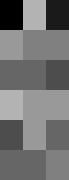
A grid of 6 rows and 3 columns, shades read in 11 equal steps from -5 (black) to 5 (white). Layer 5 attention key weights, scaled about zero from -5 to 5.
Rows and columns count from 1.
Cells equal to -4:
1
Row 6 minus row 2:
-2 -1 0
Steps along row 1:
up down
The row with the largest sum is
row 4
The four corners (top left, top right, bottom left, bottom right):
-5 -4 -1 0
